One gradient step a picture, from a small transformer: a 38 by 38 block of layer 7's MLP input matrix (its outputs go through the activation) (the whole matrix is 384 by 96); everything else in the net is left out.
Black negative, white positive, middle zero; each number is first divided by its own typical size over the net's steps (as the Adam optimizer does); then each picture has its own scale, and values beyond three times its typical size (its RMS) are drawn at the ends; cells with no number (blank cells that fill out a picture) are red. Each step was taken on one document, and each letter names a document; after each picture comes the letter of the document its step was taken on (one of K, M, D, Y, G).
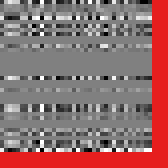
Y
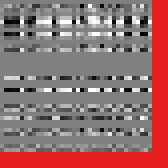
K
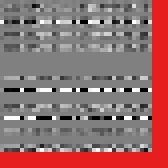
K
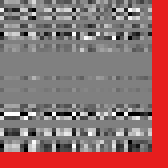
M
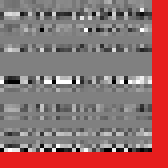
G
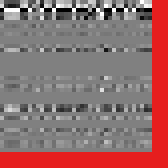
G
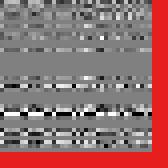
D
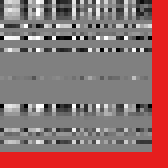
D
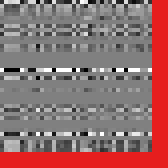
M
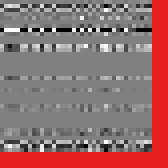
Y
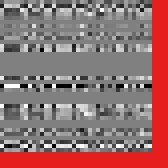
D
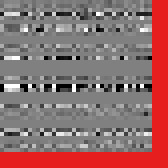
G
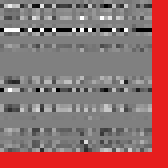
Y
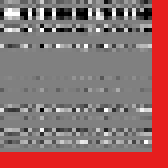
G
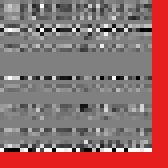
Y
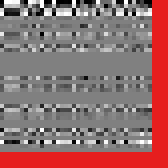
D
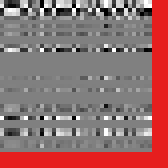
G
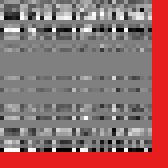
M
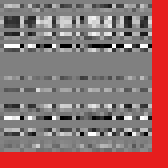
K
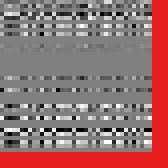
G
